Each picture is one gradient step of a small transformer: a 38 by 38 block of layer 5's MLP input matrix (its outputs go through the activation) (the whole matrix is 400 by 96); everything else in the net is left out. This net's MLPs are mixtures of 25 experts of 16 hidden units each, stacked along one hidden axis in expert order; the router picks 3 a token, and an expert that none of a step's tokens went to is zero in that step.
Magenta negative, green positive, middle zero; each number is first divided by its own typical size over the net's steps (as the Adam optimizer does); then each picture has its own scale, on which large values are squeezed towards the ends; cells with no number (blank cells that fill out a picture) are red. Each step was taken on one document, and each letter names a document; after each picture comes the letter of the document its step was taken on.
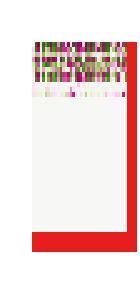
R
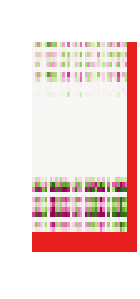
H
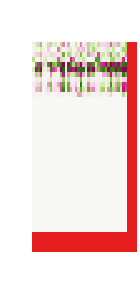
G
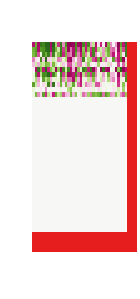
R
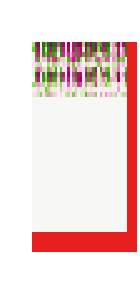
R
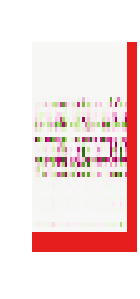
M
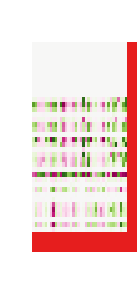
M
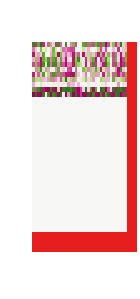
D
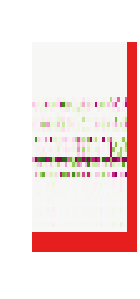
M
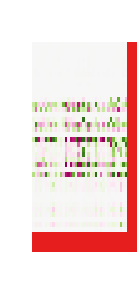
M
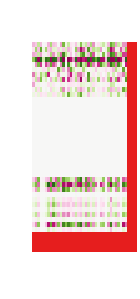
G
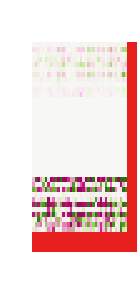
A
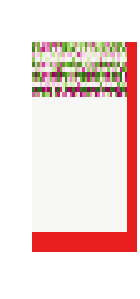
D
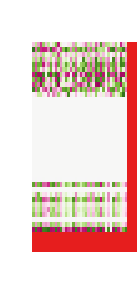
D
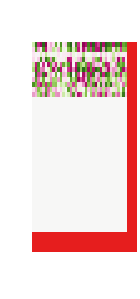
R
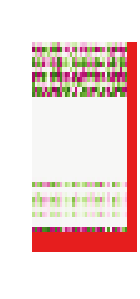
D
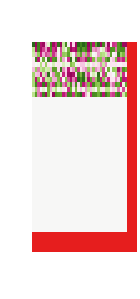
R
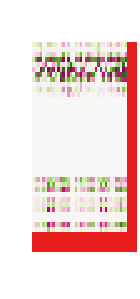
G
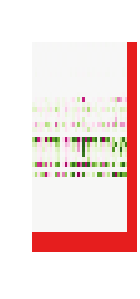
M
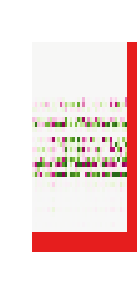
M
